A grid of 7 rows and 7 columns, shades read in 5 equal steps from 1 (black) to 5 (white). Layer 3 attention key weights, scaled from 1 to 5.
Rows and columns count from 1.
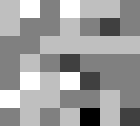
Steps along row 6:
down same down same up down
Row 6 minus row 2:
1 1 1 -1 0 2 0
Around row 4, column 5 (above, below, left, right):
4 2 2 3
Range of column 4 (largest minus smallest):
3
